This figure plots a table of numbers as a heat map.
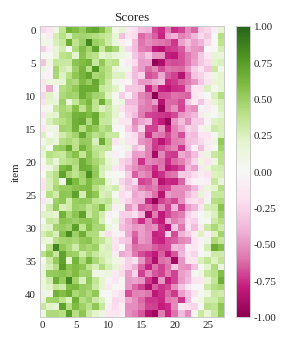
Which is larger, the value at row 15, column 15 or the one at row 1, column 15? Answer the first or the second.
the first
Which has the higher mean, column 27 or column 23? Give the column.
27
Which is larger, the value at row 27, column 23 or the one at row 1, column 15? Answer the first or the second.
the first
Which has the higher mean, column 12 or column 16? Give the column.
12
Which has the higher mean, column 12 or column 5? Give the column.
5
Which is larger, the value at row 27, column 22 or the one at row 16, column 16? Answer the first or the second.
the first
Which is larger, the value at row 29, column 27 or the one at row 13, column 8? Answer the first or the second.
the second
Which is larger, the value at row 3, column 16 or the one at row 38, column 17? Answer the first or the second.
the first
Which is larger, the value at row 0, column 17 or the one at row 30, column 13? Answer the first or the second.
the second
